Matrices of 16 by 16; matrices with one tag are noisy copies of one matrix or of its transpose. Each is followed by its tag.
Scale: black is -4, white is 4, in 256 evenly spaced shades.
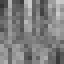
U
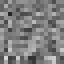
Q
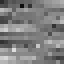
U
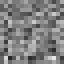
Q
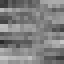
U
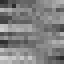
U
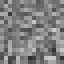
Q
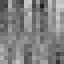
U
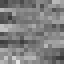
U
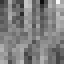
U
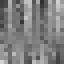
U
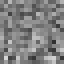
Q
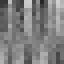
U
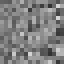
Q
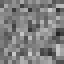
Q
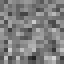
Q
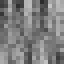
U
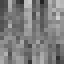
U
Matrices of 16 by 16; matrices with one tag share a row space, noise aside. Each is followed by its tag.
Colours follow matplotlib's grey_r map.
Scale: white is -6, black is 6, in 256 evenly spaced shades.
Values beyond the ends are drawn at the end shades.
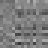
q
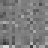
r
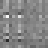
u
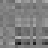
q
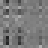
u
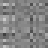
r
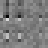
u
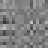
r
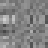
r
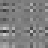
r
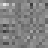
r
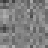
r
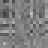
r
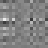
r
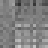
q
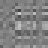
q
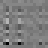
u
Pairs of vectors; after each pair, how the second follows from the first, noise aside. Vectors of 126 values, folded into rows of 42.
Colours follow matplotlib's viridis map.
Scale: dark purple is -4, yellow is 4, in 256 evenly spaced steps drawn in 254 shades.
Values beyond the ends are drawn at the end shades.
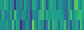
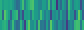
wrapped around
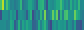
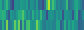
wrapped around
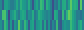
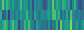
sign-scrambled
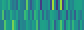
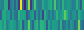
wrapped around
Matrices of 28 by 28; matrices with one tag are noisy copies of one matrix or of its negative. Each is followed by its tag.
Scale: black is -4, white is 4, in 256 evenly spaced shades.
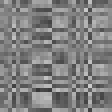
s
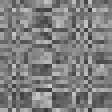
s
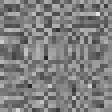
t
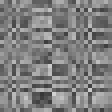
s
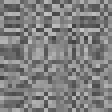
t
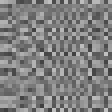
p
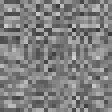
t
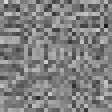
t
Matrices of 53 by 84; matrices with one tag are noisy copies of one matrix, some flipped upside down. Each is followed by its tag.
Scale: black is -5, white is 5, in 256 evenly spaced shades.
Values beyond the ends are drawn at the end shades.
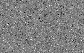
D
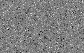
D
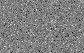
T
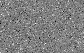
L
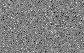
T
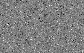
D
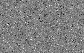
D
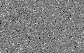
L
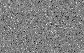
T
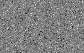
D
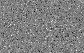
T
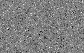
D
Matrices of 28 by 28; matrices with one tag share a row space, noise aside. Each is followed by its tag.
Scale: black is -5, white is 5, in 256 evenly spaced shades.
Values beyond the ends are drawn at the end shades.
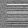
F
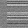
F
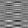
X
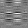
X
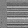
F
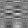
X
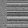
F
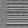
F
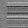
F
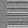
F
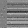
F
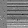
F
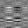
X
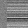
F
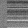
F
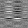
X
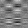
X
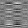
X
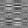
X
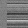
F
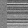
F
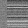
F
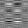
X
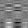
X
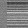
F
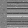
F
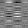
X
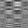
X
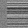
F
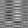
X
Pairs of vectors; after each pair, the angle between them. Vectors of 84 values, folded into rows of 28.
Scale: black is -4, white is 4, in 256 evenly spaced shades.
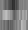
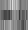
nearly opposite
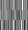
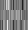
partly opposed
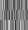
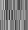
nearly parallel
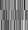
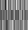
partly aligned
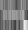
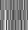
orthogonal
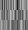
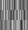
nearly opposite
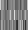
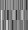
orthogonal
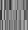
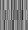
partly opposed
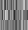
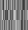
nearly opposite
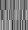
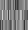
partly opposed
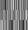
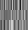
partly opposed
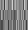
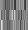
partly opposed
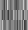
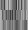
partly aligned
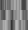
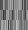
partly aligned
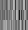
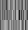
nearly parallel
